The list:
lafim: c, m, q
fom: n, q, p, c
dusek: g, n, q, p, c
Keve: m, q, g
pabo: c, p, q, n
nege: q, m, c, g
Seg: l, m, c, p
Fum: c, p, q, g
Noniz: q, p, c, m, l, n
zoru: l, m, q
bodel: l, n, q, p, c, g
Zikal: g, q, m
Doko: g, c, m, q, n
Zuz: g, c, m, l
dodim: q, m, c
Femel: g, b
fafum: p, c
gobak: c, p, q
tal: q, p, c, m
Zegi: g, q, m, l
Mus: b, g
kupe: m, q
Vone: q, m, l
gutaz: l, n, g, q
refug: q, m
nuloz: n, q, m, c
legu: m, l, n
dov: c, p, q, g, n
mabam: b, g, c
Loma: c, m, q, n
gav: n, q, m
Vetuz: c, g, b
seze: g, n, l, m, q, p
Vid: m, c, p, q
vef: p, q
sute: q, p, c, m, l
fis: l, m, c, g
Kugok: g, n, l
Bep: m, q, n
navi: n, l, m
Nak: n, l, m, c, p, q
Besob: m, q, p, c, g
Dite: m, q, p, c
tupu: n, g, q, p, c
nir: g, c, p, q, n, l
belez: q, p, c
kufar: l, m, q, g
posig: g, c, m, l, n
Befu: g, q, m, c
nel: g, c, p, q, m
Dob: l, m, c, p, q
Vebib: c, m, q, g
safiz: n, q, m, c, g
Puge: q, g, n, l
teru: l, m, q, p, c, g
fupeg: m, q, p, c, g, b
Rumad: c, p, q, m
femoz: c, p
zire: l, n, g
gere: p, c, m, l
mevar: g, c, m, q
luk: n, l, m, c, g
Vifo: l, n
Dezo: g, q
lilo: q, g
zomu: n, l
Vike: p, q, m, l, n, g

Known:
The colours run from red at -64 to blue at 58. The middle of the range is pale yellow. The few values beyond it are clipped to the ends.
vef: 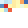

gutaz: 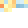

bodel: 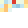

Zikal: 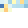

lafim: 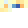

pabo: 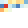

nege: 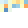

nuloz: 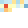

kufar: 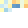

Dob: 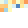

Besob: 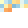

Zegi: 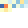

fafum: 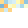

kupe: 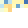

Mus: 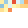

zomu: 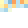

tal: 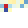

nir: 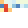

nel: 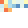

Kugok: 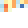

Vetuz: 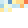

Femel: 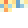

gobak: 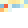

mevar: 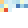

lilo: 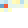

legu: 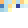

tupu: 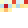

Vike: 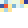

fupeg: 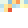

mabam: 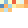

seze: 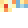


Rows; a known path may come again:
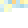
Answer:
luk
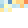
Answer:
Vetuz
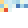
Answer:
mevar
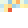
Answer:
fupeg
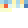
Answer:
gav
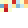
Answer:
dusek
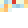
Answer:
bodel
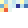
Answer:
Doko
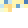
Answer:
kupe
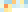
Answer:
safiz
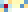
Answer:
belez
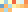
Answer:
mabam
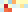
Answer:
fom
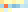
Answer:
Rumad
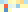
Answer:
dodim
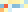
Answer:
gobak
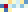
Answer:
Noniz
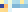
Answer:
posig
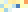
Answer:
zoru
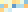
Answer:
Fum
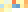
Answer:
teru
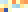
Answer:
Seg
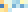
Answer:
Zuz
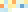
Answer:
zire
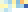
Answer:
navi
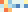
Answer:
nel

